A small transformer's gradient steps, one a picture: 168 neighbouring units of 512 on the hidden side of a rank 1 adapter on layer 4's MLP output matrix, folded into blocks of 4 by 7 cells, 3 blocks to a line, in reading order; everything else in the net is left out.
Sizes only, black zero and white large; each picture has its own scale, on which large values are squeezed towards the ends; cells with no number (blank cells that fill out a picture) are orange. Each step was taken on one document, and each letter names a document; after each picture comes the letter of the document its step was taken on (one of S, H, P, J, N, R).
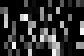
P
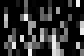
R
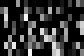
R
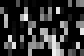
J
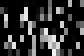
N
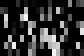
N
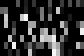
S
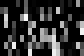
R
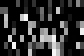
S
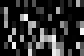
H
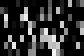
N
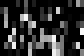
J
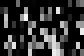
J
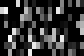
R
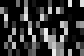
H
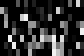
H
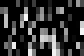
N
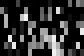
J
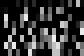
N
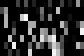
S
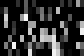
P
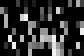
H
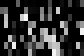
P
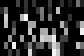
S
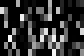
R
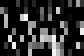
H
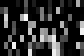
R
